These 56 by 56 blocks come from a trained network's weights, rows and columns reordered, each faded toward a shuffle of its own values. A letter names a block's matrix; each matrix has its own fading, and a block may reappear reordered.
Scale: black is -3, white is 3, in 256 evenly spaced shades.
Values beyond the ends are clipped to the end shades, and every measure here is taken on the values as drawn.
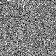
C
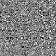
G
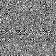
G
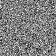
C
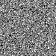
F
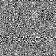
G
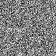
C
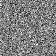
C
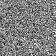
F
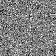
F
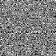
G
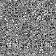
G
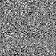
G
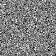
F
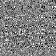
G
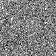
F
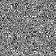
G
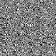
G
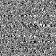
G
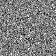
F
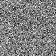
C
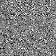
G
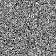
C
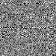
G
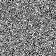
C
